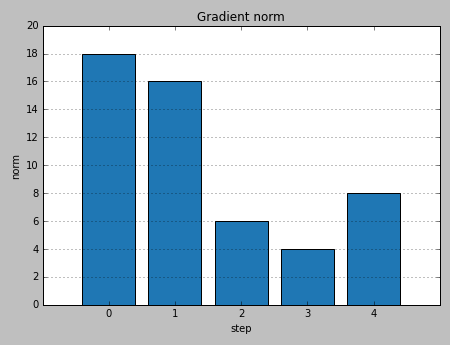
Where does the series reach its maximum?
0
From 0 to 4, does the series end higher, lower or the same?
lower
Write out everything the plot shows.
Title: Gradient norm
x-axis: step, ticks 0 1 2 3 4
y-axis: norm, ticks 0 2 4 6 8 10 12 14 16 18 20
Values:
18 16 6 4 8
